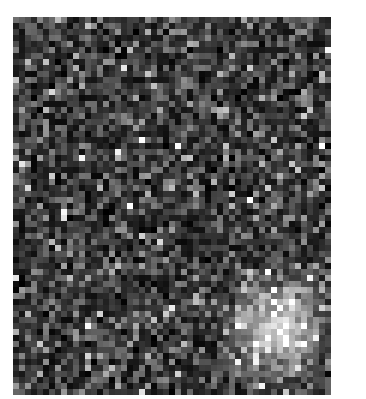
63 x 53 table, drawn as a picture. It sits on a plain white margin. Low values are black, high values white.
The halves do not mirror each other. One bump rises in the bottom right. On average the colour sits 30% of the way up the scale. The bottom right is the ninth with the highest average. Most values sit low, with a long tail of high ones.
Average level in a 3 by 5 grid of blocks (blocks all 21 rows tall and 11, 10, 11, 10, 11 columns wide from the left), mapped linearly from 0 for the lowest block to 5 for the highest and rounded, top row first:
00000 | 00001 | 01035
